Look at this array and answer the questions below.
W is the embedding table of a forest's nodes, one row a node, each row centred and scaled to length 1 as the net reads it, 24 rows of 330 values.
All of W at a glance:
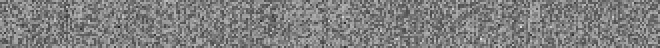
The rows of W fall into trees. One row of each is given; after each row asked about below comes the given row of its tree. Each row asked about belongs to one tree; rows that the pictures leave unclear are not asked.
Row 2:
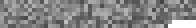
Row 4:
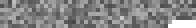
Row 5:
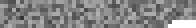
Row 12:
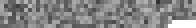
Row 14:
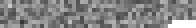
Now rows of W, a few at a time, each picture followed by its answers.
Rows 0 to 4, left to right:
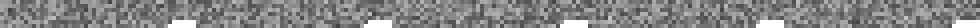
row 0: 14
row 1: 5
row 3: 2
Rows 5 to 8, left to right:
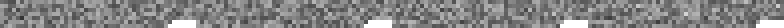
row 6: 5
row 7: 2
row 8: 2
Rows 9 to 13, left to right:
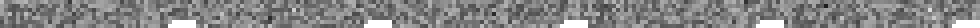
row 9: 12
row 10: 4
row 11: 14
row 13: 12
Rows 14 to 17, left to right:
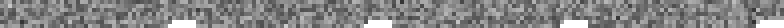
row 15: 14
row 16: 2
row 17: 12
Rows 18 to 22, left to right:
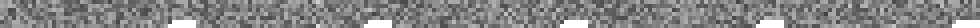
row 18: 14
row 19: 5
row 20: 5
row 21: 5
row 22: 4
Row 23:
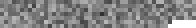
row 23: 14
